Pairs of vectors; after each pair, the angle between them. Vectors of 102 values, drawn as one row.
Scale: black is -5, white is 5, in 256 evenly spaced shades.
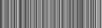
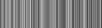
orthogonal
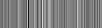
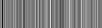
orthogonal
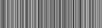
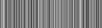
nearly opposite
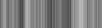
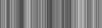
nearly parallel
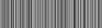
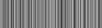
nearly parallel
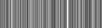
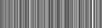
orthogonal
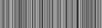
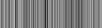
orthogonal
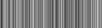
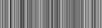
orthogonal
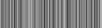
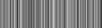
nearly opposite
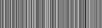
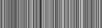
orthogonal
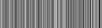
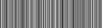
partly aligned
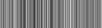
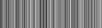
orthogonal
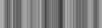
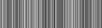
partly aligned
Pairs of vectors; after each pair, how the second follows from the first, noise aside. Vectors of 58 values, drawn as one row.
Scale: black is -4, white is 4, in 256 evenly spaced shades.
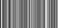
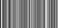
copied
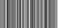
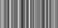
shuffled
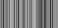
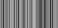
copied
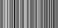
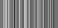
copied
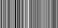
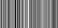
copied
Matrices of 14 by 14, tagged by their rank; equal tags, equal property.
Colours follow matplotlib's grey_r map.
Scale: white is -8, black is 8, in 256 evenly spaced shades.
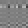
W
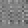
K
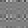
W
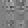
K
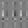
W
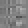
K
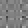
K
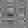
K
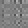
K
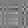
W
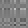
W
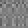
K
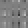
W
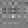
K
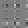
W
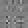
K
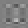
W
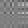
W
